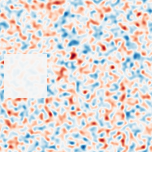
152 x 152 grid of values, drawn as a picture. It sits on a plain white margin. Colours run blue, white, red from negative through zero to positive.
Stripes: none. Slope: none. Mirror symmetry: none. Calmest part: middle left. Odd patch: calmer, in the middle left. Grain: blotchy.
